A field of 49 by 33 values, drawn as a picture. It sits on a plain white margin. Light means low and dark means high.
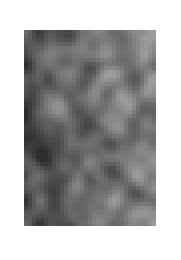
Average level on the scale: 60%. Grain: blotchy. Stripes: none. Slope: up to the left. Odd rows or columns: none. Histogram: bell-shaped.
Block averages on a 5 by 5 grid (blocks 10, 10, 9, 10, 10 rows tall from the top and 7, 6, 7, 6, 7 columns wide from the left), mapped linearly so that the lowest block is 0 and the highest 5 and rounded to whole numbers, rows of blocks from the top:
4 3 2 1 0 | 4 2 2 0 1 | 5 3 3 1 2 | 5 4 2 3 0 | 4 4 2 1 1
